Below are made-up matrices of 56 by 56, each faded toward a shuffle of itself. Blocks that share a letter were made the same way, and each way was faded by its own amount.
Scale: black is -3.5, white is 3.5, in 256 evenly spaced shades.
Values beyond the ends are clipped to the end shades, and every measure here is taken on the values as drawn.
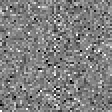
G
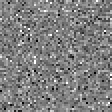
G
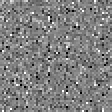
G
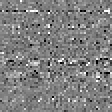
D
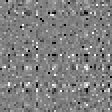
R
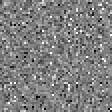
G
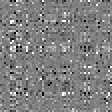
R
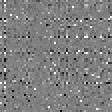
R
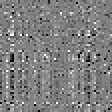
R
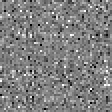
G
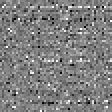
D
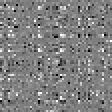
R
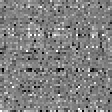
D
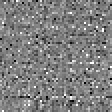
G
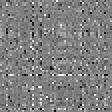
R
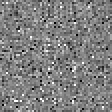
G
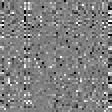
R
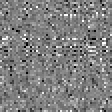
D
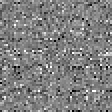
D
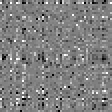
R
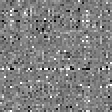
D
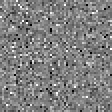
G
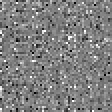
G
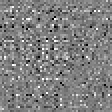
D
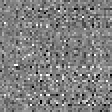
D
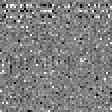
D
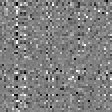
R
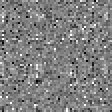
G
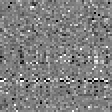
D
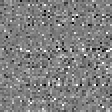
D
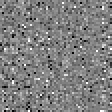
G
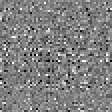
D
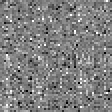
G
